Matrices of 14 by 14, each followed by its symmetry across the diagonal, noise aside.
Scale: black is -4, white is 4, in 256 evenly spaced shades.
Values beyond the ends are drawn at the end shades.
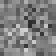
antisymmetric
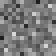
symmetric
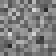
symmetric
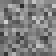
antisymmetric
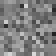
antisymmetric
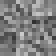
antisymmetric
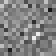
symmetric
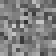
antisymmetric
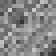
symmetric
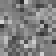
antisymmetric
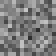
symmetric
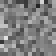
antisymmetric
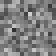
antisymmetric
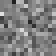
antisymmetric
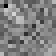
symmetric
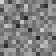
symmetric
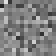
antisymmetric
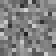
antisymmetric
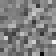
antisymmetric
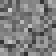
symmetric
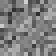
symmetric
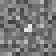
symmetric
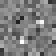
symmetric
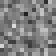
antisymmetric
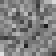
symmetric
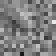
antisymmetric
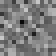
symmetric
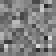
antisymmetric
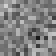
symmetric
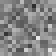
symmetric
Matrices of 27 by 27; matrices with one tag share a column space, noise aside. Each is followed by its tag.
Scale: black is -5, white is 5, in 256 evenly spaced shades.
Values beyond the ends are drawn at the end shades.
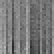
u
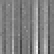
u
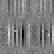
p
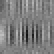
p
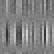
p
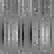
p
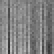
u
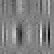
p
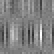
p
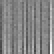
u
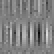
p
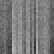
u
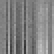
u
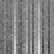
u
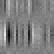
p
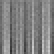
u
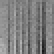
u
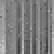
u
